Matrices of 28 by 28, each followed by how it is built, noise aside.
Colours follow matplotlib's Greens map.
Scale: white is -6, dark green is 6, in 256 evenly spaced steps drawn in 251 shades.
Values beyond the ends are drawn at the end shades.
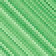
Toeplitz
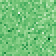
noise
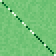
diagonal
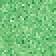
noise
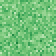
noise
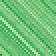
Toeplitz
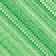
Toeplitz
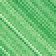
Toeplitz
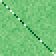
diagonal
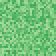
noise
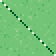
diagonal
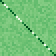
diagonal
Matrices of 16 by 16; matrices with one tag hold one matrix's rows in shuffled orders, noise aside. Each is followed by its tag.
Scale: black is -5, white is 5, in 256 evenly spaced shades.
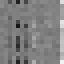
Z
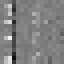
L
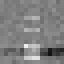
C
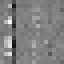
L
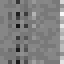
Z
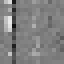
L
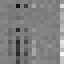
Z
